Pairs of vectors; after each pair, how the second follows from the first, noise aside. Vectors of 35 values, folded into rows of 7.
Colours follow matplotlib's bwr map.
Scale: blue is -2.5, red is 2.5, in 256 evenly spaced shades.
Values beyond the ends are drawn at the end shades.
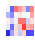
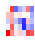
negated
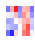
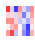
negated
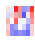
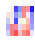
negated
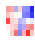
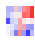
negated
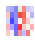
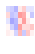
shrunk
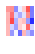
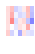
shrunk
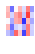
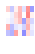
shrunk
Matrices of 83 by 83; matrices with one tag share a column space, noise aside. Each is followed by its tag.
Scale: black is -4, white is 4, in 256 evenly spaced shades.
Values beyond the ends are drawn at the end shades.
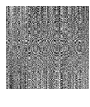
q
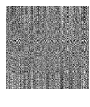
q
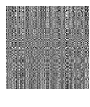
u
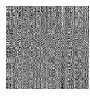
u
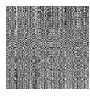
u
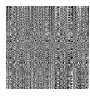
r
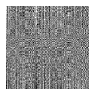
u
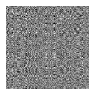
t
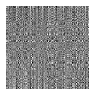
r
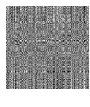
q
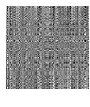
r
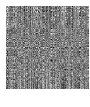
u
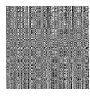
u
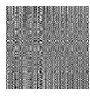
q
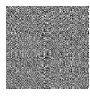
t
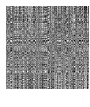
q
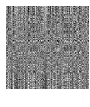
q
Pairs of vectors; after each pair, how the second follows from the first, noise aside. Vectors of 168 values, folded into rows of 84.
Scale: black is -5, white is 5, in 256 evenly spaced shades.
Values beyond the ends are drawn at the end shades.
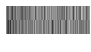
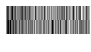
scaled up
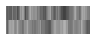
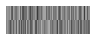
shuffled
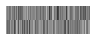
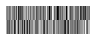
scaled up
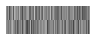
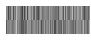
shuffled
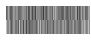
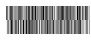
scaled up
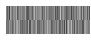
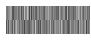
reversed
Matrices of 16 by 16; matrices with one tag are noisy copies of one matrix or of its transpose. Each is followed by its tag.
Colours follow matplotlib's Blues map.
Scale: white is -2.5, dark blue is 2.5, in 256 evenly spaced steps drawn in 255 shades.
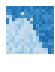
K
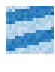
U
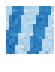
U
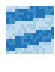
U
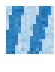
U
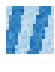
U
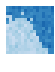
K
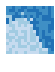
K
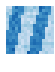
U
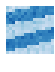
U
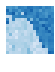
K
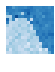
K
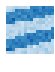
U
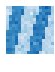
U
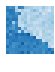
K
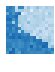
K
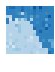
K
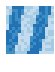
U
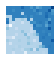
K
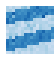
U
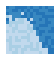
K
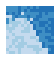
K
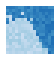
K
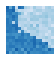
K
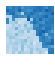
K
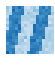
U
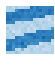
U
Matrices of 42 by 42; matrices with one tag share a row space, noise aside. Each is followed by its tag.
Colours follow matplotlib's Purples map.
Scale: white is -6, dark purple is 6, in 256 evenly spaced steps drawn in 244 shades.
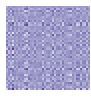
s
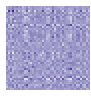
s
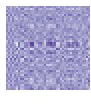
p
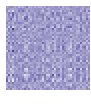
s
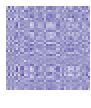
p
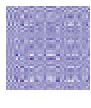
p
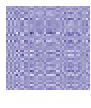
p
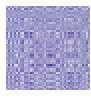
p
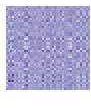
s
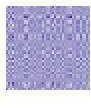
s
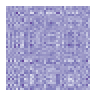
p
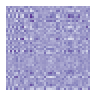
p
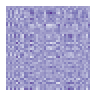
p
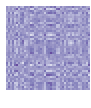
p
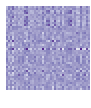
s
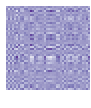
p
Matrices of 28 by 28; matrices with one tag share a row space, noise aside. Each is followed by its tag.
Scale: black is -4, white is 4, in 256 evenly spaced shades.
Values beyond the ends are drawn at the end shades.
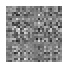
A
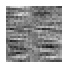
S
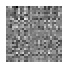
A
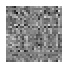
A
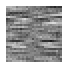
S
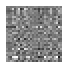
A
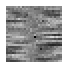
S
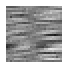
S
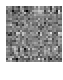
A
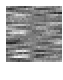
S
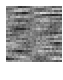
S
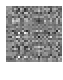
A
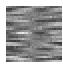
S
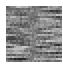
S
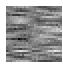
S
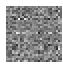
A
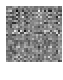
A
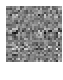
A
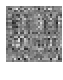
A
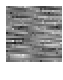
S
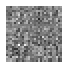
A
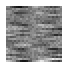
S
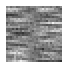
S
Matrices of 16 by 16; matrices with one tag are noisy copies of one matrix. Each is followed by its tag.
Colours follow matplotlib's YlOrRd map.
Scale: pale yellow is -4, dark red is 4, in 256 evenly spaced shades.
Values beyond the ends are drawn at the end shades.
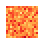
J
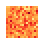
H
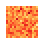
H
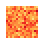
H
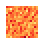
J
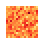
H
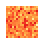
H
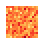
J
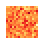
H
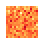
H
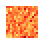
J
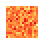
H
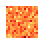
J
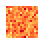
J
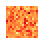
H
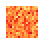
H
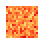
J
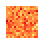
H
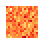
J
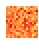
H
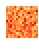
H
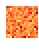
J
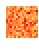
H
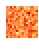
H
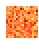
H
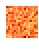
J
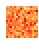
H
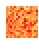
H
